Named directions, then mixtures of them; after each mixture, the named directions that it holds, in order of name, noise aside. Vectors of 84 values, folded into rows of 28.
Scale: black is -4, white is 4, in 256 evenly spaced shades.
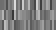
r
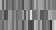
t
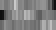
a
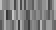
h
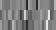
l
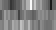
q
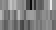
q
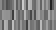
l, q, r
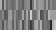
t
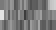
a, q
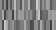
r, t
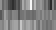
q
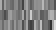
t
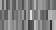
t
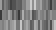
q, t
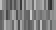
h, q, t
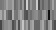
h, l, t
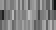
a, l, r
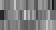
a, l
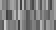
h, r
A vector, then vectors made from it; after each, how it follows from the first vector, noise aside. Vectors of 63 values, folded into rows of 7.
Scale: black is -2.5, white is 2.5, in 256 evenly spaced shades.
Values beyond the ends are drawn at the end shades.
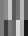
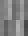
shrunk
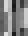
wrapped around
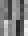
negated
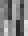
negated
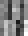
negated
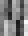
negated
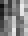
wrapped around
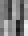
negated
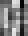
wrapped around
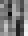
negated
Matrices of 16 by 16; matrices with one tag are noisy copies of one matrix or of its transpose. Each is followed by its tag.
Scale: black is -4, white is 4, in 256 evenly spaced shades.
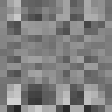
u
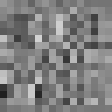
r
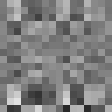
u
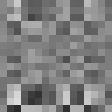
u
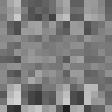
u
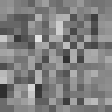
r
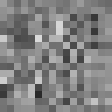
r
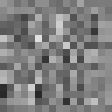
r
